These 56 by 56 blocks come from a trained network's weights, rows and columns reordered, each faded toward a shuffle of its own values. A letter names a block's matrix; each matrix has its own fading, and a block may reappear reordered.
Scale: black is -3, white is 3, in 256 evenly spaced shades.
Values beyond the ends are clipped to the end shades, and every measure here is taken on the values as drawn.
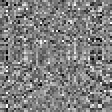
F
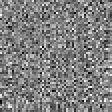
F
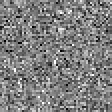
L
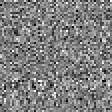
F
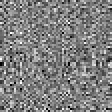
F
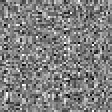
F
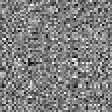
F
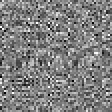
F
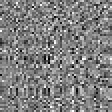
F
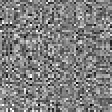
F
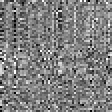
F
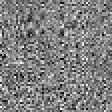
F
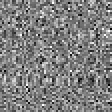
F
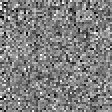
L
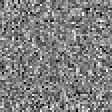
L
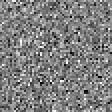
L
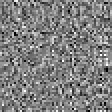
F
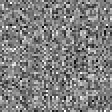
F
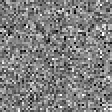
L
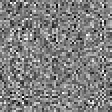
F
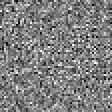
L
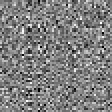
F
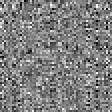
F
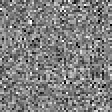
L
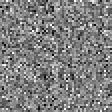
L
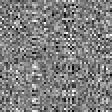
F
